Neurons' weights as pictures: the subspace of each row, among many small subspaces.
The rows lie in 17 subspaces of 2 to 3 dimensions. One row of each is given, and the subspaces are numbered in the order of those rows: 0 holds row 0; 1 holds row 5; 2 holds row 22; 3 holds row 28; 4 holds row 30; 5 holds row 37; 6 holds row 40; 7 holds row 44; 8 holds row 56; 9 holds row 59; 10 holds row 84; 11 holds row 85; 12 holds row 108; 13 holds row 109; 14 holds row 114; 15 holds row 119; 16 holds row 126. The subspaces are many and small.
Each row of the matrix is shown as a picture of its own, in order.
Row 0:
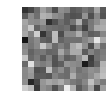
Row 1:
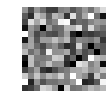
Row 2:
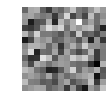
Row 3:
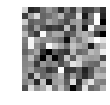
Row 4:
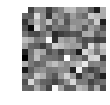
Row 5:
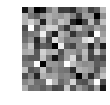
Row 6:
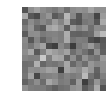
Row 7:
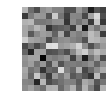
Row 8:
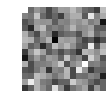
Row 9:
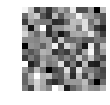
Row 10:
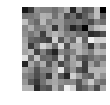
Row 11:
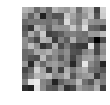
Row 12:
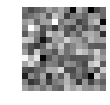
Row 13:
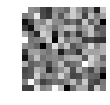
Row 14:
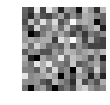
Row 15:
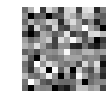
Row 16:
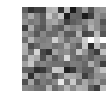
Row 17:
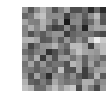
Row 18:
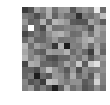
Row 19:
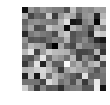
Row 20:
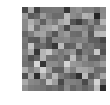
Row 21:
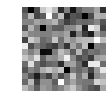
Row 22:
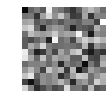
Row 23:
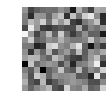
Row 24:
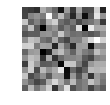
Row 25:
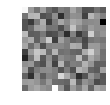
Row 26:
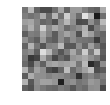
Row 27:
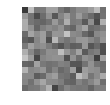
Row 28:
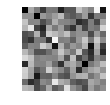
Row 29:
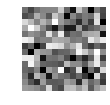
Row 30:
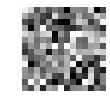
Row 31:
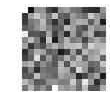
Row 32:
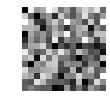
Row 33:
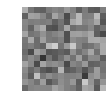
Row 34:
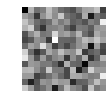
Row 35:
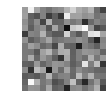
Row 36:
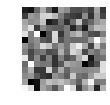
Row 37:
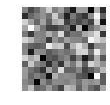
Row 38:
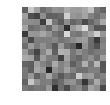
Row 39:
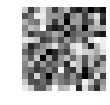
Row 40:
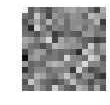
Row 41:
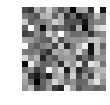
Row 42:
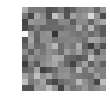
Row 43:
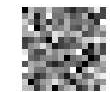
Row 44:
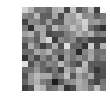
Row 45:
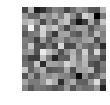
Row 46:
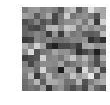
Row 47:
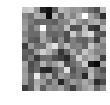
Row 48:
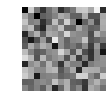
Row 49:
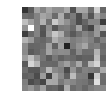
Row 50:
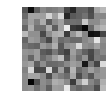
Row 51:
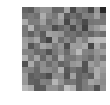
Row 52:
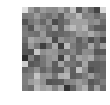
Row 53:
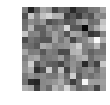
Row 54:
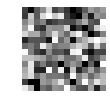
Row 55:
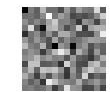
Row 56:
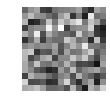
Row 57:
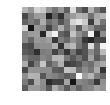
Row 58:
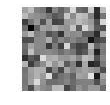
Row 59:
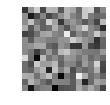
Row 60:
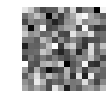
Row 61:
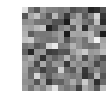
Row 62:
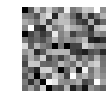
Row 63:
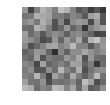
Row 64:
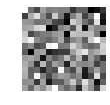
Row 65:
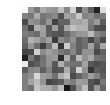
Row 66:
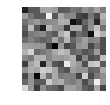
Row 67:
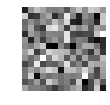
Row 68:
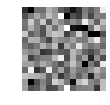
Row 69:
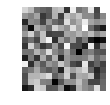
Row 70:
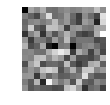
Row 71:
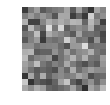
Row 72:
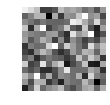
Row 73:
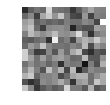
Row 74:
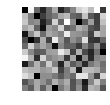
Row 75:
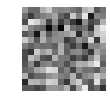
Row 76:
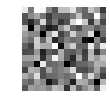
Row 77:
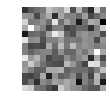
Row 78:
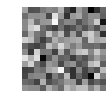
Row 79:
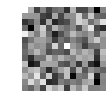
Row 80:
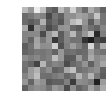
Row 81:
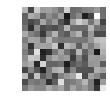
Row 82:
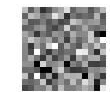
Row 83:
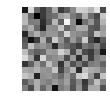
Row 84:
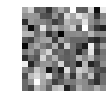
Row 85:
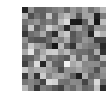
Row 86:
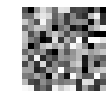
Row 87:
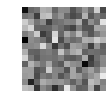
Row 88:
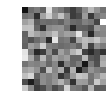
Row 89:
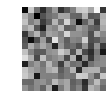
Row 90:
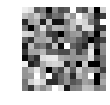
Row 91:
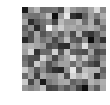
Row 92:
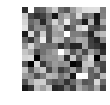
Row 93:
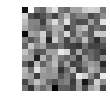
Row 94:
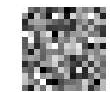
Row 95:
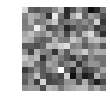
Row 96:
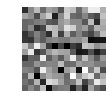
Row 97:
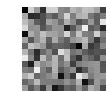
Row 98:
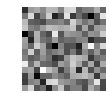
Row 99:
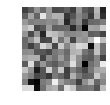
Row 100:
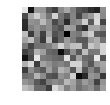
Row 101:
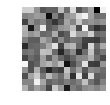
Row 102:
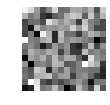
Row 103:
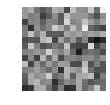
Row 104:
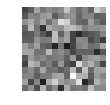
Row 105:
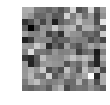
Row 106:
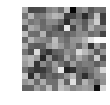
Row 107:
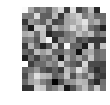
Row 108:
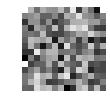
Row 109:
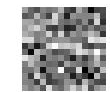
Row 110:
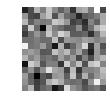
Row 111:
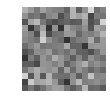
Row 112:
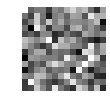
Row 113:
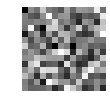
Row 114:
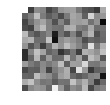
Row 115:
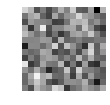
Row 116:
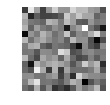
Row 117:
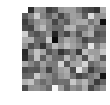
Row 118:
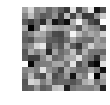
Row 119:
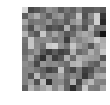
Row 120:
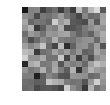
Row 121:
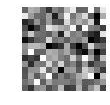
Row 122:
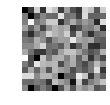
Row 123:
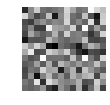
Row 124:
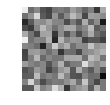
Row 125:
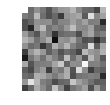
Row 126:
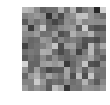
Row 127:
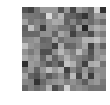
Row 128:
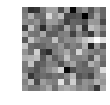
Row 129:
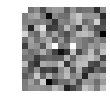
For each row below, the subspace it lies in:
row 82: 1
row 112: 6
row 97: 2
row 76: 1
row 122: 9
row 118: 4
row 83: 3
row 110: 10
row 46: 13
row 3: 15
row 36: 0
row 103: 7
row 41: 10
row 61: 10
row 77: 4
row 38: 9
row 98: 4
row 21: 11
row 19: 11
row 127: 16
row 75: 8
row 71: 8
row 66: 11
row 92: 6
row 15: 9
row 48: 3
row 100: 6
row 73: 2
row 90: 5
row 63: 12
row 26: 1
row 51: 7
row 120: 12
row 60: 16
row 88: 2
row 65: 12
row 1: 4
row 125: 14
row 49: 13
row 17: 7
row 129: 15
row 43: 6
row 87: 0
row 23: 4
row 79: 13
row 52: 12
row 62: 13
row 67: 16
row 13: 0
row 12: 8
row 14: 9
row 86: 12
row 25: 9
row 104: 4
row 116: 2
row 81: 1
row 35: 9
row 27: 6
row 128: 11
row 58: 5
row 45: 1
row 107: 7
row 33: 16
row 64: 10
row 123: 5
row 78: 8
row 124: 0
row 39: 7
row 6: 16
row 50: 9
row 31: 14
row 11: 3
